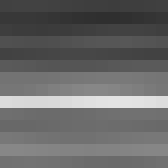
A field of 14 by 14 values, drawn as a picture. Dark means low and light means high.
Odd lines: row 9. Grain: streaks across. Average level on the scale: 40%. Histogram: skewed, a long tail of high values.
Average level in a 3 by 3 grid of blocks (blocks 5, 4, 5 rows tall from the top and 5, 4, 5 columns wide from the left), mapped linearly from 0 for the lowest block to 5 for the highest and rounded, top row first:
000 | 555 | 333
